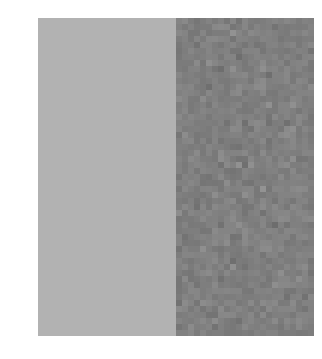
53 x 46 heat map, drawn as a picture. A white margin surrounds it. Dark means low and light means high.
It is made of 1 by 2 panels. Panel 1,1: high, flat. Panel 1,2: middling, fine-grained, faint in contrast.
